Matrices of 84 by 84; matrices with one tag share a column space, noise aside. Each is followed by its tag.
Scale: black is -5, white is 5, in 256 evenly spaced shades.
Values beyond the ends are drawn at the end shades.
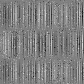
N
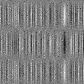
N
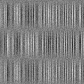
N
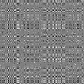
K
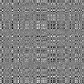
K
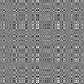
K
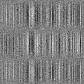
N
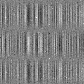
N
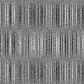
N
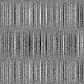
N
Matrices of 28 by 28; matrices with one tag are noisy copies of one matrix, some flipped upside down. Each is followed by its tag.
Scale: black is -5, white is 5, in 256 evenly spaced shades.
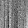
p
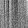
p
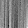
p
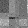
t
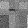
t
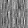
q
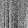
p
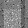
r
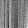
p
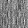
q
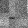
t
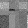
t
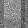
r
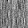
q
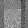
r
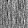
q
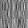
q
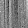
p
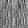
q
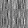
q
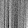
p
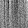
p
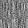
q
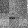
t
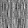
q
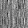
q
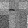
t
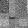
t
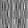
q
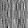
q
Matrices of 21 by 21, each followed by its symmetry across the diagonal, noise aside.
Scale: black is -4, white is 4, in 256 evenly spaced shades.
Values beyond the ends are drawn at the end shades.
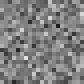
antisymmetric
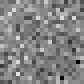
symmetric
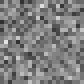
symmetric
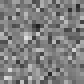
antisymmetric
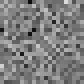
symmetric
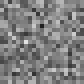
antisymmetric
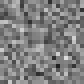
antisymmetric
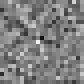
antisymmetric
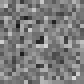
symmetric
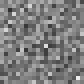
symmetric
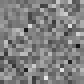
antisymmetric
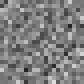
symmetric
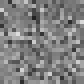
antisymmetric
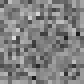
symmetric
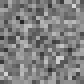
symmetric
